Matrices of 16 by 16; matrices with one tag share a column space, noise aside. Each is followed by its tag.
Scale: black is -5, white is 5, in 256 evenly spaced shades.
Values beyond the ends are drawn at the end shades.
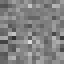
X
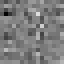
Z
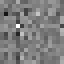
Z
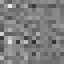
X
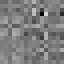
Z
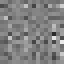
X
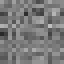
Z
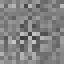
X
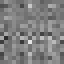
X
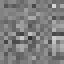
X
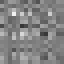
Z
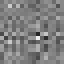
X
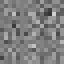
Z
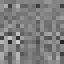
X
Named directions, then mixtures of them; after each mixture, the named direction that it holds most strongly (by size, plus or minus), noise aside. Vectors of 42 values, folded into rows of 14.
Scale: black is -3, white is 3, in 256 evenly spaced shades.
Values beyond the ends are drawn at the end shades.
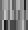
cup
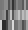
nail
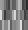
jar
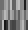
cup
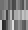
nail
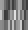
jar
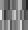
jar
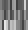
cup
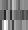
nail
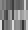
nail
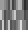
jar
